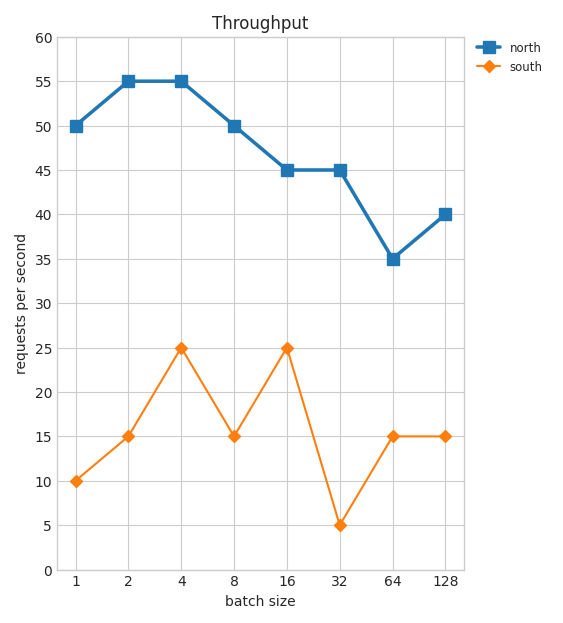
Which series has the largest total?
north
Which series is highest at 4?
north
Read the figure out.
Title: Throughput
x-axis: batch size, ticks 1 2 4 8 16 32 64 128
y-axis: requests per second, ticks 0 5 10 15 20 25 30 35 40 45 50 55 60
Legend: north, south
Values:
north: 50 55 55 50 45 45 35 40
south: 10 15 25 15 25 5 15 15
